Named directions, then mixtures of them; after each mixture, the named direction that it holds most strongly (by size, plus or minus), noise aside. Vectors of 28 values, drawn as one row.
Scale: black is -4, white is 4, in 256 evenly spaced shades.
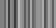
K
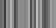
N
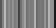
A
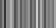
N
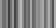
K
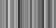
K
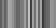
N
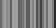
A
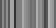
N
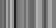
N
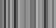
N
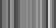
A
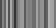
K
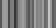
K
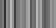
N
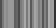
A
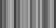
N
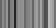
K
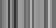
K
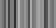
K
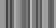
N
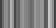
A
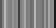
A
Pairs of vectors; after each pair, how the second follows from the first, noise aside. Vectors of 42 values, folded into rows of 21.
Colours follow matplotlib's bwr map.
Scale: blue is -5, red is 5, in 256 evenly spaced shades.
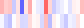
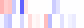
partly zeroed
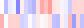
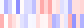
copied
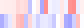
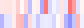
copied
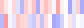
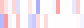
partly zeroed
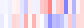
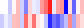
scaled up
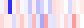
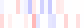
partly zeroed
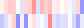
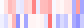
copied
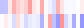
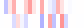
partly zeroed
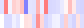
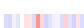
partly zeroed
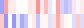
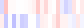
shrunk
